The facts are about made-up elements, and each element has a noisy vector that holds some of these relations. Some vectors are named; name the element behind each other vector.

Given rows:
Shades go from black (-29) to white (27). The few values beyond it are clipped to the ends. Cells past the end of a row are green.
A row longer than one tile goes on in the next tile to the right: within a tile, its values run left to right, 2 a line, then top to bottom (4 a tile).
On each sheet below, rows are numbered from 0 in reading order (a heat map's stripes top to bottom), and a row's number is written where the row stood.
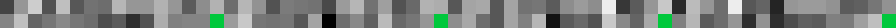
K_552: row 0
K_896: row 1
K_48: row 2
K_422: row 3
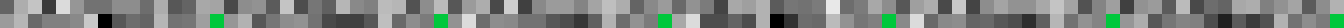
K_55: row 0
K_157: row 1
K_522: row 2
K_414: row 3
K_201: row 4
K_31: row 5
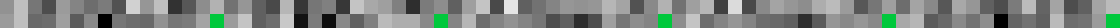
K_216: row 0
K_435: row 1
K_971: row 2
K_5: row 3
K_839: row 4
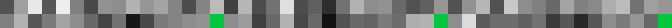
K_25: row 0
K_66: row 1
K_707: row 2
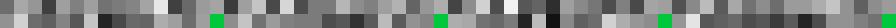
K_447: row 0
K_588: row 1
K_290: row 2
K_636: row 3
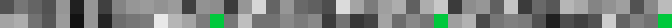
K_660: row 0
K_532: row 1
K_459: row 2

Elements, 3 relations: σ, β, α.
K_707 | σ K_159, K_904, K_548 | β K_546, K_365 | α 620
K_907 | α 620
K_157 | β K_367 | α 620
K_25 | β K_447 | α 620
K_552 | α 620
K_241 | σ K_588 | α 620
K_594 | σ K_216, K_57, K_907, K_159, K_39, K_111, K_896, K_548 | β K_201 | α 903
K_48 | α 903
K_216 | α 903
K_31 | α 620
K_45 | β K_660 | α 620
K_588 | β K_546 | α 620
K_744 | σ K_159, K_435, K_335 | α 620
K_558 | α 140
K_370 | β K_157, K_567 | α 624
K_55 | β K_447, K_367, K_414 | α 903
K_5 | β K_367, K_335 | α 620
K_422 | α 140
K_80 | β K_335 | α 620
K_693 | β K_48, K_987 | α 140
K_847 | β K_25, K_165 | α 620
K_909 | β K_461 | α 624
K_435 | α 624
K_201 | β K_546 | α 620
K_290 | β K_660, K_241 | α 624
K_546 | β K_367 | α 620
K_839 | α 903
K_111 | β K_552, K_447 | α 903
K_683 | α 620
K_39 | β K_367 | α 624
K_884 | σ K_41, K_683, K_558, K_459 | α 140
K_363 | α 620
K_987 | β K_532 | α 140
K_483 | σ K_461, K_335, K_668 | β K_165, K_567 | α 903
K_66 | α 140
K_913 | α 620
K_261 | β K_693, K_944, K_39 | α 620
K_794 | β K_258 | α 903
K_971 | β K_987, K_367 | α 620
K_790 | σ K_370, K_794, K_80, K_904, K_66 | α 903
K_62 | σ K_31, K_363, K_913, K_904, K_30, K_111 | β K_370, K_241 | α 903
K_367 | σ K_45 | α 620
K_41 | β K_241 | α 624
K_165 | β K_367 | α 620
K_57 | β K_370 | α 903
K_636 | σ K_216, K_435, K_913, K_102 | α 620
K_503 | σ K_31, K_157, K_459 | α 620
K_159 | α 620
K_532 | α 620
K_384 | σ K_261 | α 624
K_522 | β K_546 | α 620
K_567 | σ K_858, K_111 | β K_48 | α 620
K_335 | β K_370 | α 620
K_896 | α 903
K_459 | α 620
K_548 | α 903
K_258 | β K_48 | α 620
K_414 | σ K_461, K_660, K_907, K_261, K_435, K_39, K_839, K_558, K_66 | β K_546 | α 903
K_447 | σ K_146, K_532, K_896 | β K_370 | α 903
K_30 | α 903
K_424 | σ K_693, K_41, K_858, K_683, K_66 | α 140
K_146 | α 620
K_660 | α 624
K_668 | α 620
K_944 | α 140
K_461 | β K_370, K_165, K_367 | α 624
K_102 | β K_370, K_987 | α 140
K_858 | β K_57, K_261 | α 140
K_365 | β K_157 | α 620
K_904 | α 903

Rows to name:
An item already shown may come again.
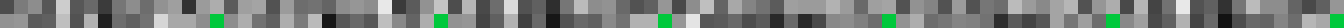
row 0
K_370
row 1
K_48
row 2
K_66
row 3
K_744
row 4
K_261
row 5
K_66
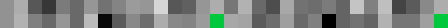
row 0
K_57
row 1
K_904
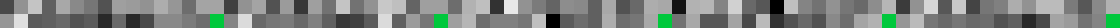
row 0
K_744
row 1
K_546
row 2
K_55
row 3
K_987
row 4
K_241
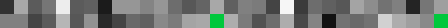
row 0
K_693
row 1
K_41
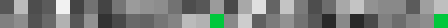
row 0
K_858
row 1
K_146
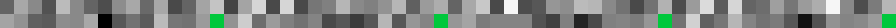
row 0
K_794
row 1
K_588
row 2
K_45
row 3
K_367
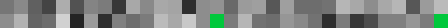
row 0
K_39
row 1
K_335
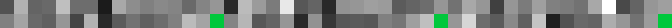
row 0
K_102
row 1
K_422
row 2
K_447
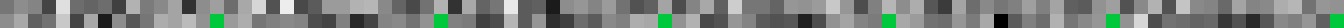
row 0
K_461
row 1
K_45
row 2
K_693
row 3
K_567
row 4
K_111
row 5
K_707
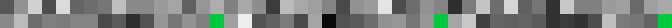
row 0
K_847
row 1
K_594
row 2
K_503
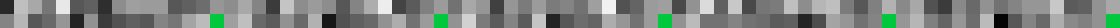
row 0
K_422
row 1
K_483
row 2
K_447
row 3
K_241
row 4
K_57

